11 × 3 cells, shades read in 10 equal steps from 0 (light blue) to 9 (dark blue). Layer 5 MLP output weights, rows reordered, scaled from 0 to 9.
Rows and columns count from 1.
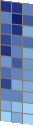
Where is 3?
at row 6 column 1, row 6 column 3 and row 7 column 3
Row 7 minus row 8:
-2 2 1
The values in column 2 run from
1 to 9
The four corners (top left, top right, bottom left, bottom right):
8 4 0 0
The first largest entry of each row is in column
1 2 2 1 1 2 1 1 1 1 2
